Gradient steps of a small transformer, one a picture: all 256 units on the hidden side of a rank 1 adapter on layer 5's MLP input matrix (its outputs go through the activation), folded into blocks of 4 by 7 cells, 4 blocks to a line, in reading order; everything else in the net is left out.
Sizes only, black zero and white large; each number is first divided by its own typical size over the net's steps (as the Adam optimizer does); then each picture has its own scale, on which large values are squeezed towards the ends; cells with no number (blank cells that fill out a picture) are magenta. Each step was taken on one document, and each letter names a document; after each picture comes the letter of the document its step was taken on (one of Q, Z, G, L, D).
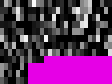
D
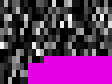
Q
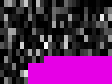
Q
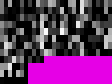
D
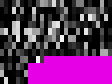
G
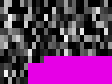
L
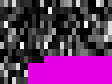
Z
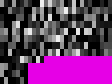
G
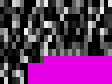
G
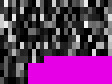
Z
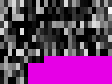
Z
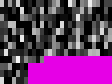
D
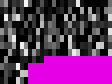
Z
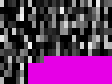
D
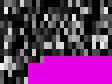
L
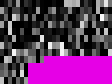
L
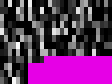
D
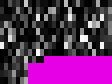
Q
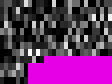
Q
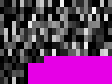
G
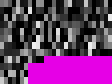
L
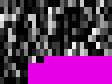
Z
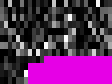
Q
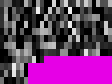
L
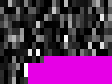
Q
